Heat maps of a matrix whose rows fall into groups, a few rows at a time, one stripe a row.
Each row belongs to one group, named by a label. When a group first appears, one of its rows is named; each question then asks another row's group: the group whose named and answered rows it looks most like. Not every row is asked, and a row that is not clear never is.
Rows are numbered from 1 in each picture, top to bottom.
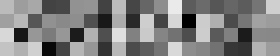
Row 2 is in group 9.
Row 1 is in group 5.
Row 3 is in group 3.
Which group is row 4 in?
5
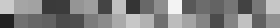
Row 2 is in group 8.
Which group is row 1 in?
5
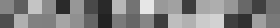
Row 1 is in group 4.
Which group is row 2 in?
9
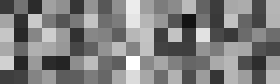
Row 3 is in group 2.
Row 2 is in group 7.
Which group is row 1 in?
8
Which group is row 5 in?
7
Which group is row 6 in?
8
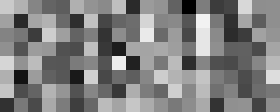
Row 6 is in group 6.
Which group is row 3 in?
9
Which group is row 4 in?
6
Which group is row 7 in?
2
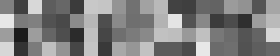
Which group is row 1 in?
7
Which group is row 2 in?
5
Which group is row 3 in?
6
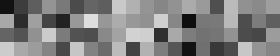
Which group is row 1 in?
8
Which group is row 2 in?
7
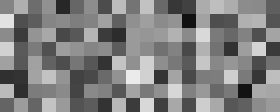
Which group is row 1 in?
4
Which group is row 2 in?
2
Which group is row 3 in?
6
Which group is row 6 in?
8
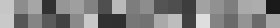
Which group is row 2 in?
6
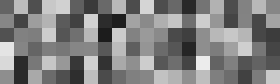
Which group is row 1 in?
9
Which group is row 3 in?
4
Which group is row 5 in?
3
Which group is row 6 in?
6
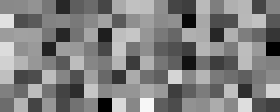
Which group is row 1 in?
4
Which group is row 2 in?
2
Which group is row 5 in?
5
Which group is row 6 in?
2
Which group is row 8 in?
4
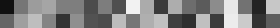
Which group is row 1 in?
8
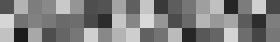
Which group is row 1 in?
9
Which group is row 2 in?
4
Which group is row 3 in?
7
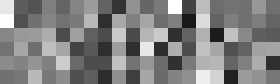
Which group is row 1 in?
2
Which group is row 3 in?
4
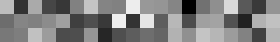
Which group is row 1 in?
7
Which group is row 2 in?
9
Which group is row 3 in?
6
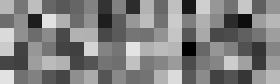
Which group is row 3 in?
5
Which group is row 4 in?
7
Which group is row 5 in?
8
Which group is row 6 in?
5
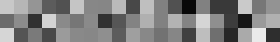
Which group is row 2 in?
9
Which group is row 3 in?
2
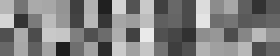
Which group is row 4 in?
4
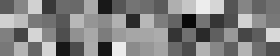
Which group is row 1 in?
6
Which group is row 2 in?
5
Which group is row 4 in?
4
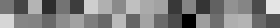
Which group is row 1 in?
7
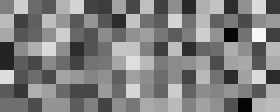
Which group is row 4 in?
8
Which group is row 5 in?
8
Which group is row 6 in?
2
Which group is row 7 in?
8
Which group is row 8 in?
9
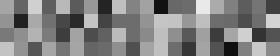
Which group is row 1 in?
3
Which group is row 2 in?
6
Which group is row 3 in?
4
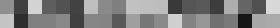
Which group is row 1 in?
7
